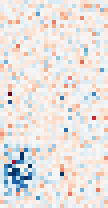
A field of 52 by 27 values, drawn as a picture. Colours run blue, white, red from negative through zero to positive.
Ninth with the lowest average: bottom left. Mirror symmetry: none. Stripes: none. Odd patch: rougher, in the bottom left. Dips: one, in the bottom left. Roughest part: bottom left. Histogram: skewed, a long tail of low values.
